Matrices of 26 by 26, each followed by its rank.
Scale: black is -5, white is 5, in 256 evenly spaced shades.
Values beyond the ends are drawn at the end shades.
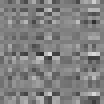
two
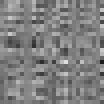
three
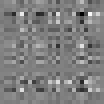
two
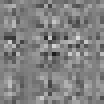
three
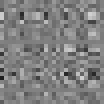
three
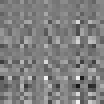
two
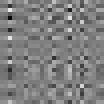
two
